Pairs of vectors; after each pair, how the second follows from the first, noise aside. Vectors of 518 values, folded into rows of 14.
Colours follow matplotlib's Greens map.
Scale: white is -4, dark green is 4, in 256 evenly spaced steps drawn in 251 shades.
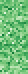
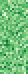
shuffled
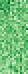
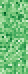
shuffled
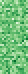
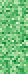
copied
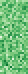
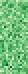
copied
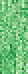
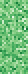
shuffled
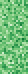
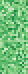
shuffled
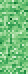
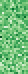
shuffled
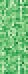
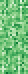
copied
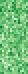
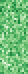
copied
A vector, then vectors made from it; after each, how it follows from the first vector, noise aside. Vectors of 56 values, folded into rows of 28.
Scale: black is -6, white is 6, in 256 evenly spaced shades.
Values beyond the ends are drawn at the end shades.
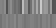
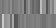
wrapped around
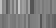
wrapped around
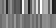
scaled up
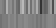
sign-scrambled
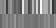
scaled up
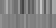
sign-scrambled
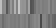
wrapped around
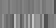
wrapped around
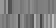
wrapped around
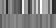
scaled up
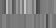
wrapped around
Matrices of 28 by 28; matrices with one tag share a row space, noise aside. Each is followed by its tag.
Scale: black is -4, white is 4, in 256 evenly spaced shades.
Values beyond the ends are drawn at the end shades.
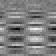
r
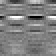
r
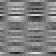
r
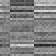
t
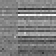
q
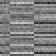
t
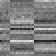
t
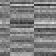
t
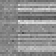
q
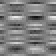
r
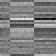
t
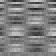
r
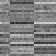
t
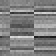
t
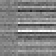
q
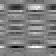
r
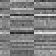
t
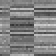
t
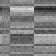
t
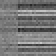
q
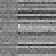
q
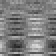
r
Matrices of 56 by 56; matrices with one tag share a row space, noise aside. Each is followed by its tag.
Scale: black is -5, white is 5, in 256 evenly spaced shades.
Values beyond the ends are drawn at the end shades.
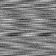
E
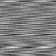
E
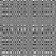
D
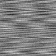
E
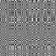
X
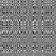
D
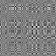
X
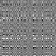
D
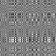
X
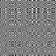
X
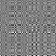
X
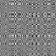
X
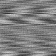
E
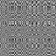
X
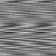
E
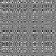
D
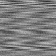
E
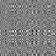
X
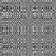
D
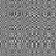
X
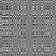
D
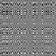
D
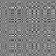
X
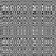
D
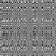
D
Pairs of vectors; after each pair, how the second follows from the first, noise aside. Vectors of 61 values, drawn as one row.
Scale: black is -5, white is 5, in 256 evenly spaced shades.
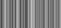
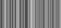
copied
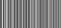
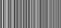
copied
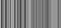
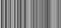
copied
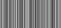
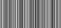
copied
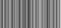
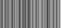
copied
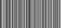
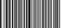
scaled up
